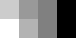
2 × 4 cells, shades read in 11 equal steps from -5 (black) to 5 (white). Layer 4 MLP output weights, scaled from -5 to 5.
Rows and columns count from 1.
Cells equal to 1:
1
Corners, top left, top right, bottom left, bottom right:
3 -5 5 -5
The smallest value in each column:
3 1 0 -5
